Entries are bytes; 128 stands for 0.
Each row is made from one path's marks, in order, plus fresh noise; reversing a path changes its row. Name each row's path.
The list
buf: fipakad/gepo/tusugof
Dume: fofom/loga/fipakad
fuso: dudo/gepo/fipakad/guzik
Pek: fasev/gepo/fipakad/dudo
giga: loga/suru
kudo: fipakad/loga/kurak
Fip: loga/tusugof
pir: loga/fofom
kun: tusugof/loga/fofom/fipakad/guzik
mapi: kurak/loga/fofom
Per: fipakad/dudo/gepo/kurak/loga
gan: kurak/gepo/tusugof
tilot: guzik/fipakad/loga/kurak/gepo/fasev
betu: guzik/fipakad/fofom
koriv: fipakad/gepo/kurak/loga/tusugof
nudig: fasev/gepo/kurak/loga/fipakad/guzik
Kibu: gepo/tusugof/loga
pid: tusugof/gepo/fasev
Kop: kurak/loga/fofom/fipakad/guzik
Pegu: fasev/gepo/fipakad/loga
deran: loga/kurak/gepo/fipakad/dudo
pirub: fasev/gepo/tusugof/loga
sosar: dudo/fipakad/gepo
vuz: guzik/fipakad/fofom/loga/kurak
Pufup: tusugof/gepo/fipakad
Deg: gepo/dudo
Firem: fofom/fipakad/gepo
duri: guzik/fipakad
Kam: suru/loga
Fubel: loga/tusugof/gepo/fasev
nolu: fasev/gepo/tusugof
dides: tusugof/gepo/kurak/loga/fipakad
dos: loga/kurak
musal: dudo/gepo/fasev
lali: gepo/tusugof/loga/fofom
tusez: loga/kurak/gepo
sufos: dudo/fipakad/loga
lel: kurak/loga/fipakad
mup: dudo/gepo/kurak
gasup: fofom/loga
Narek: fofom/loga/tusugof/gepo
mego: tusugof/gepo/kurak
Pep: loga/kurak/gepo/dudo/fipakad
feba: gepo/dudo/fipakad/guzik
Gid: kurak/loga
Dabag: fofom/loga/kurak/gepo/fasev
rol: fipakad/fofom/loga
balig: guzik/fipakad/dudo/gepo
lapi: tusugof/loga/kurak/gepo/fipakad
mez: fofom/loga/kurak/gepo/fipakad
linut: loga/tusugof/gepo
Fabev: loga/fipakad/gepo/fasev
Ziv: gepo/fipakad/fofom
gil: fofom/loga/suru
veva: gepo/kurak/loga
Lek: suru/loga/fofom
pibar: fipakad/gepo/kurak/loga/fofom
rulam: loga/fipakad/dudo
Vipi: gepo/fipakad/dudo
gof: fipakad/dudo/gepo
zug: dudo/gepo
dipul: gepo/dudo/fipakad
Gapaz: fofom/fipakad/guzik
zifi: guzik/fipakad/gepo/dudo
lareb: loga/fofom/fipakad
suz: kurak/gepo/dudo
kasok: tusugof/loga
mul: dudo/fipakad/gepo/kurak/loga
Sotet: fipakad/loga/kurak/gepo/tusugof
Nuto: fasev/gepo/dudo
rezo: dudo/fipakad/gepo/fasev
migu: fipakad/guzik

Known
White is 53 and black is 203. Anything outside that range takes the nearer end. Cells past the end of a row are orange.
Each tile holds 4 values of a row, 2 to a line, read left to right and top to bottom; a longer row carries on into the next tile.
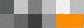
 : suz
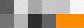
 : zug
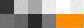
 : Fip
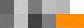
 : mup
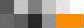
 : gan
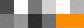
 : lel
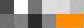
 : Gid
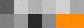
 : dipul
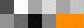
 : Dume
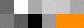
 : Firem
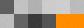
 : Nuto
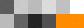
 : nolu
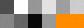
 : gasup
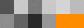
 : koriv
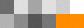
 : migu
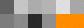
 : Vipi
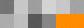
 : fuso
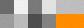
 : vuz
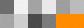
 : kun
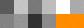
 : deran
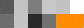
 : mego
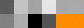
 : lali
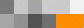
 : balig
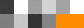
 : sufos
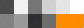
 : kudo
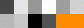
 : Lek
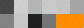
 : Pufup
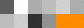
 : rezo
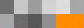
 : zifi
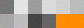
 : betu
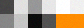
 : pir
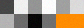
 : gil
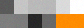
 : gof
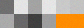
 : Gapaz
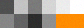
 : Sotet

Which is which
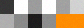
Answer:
Kam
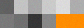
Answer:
Deg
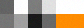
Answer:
tusez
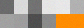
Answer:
Kop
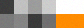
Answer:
rulam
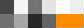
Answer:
dos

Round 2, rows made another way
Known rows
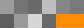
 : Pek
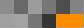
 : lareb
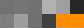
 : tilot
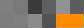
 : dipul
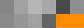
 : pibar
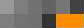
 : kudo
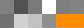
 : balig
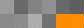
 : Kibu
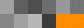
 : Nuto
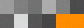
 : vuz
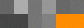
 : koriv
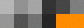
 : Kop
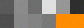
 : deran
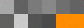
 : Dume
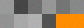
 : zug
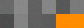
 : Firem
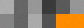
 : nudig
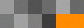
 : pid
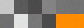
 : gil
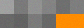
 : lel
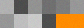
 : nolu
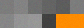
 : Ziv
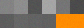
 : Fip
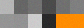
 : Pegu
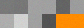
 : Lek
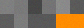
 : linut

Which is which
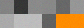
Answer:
mup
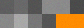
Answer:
suz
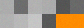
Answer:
lali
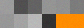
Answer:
musal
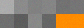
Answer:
Gid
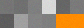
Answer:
rulam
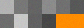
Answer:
gasup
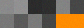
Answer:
feba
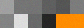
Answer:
rol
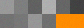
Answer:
kasok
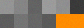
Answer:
dos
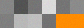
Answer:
gof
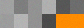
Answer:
pir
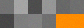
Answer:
sosar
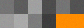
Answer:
Sotet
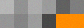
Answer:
mapi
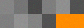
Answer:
Deg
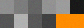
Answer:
mez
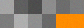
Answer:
giga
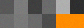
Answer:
Pep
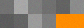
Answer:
mul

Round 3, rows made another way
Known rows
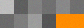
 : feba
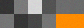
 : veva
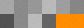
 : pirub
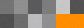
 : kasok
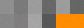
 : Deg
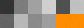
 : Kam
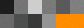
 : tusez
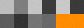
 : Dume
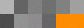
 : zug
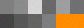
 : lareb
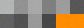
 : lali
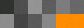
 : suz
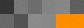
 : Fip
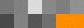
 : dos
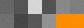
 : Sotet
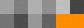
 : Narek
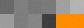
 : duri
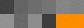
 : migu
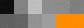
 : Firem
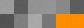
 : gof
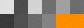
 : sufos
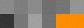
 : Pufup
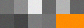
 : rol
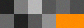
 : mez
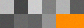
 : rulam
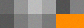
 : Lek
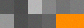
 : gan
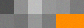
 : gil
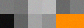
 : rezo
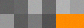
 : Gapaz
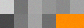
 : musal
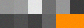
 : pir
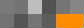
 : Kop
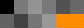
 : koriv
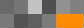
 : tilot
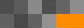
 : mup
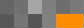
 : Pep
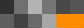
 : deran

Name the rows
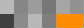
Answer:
Nuto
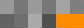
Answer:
Kibu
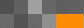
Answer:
Per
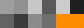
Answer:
gasup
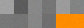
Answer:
balig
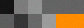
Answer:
lapi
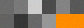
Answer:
Dabag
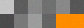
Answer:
dipul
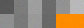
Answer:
betu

